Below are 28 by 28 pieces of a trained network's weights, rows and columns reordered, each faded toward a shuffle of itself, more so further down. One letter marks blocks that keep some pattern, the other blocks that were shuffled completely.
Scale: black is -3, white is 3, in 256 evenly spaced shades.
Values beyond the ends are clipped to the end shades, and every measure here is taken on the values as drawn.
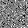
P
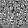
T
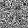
T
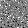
P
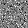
P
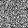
T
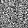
T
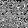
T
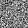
P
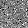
P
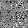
T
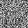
T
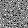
P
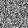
T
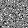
P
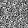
T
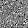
P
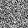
T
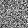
P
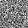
P
